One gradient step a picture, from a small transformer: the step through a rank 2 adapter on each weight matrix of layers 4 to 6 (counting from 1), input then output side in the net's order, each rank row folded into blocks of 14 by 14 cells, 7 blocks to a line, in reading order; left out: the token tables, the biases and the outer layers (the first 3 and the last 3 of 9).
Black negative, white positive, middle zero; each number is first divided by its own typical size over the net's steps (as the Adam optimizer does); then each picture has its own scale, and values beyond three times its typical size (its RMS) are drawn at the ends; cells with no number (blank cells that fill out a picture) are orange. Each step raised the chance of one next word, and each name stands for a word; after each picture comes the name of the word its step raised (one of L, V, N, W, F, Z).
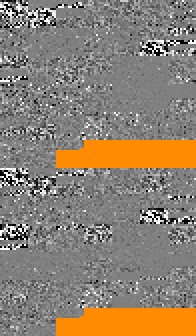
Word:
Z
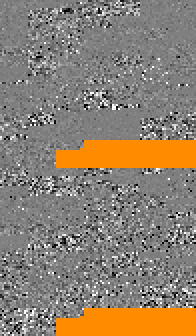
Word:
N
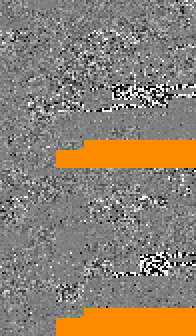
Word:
Z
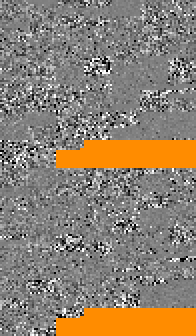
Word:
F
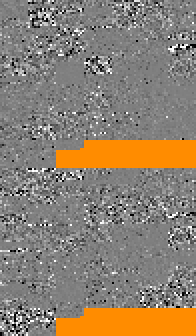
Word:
N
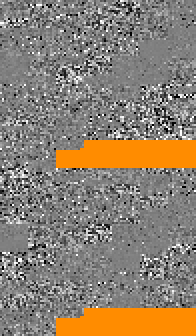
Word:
Z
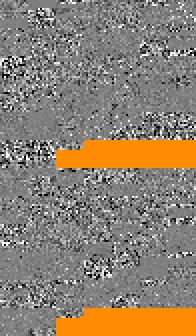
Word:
F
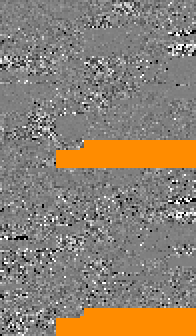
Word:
N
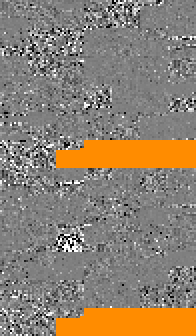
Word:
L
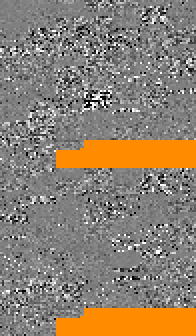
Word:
Z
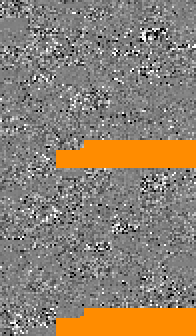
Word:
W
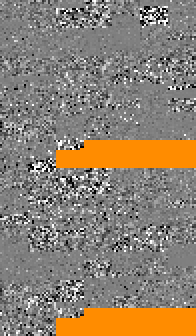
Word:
W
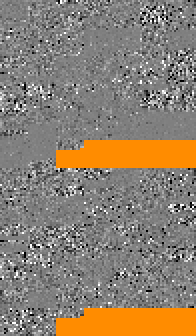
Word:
W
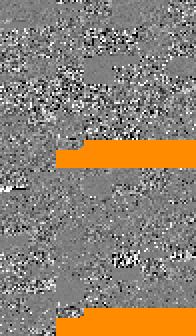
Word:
Z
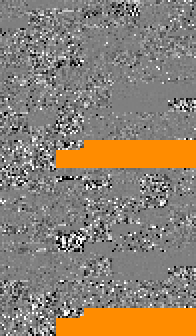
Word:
L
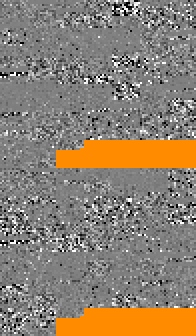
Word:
W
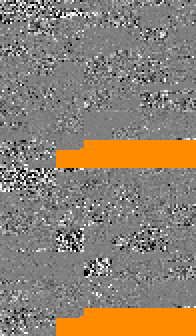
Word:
L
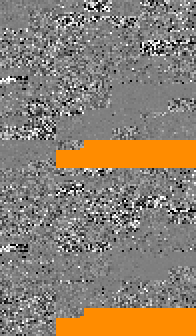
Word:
W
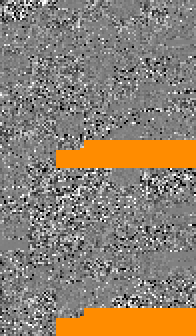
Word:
W
